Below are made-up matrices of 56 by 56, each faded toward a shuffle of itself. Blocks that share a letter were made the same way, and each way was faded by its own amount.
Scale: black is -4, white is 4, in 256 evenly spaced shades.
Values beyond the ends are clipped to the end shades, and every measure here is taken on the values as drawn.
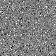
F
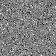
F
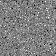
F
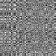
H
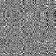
H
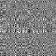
H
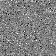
F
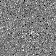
F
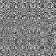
H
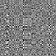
H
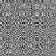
H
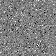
F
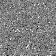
F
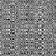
H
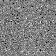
F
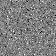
F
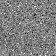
F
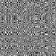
H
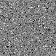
F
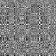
H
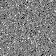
F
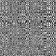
H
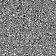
F
